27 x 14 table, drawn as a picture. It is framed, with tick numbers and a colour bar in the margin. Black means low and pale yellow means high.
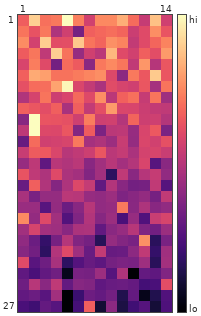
Histogram: bell-shaped. Average level on the scale: 50%. Odd rows or columns: none. Slope: up to the top.
